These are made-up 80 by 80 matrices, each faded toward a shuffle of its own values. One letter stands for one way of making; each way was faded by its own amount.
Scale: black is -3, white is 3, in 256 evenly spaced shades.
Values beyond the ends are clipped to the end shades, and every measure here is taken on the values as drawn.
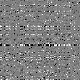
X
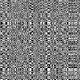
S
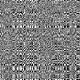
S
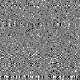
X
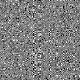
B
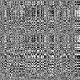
S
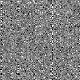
B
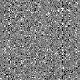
B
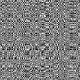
S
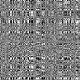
S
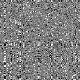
B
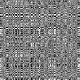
S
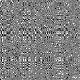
X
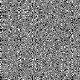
B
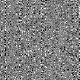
B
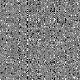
B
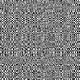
S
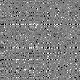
X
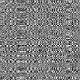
S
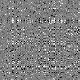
X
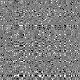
X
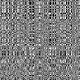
S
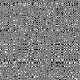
X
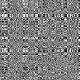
S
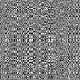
S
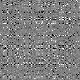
X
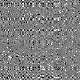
X
